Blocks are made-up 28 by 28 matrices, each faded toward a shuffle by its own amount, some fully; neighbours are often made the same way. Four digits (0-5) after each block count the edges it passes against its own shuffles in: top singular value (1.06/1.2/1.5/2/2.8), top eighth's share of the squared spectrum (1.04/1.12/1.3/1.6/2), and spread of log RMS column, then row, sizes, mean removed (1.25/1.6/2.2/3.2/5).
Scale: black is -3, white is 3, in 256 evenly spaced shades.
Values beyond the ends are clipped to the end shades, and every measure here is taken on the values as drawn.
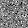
0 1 0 0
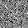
0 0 0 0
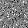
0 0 0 0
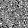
0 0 0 0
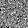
0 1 0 0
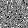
2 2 0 0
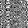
3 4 2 2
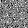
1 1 0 0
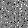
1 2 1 0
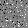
0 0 0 0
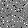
0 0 0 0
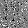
2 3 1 0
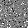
0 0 0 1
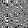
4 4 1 1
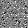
2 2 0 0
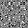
3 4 1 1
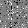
3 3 1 0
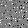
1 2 0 0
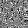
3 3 1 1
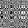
4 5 3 3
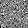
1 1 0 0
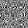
3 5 2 2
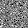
1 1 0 0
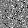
1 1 0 0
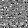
1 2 0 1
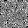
1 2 0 0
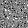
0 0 0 0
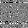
2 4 1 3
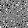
1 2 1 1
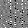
3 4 2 0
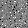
0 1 0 0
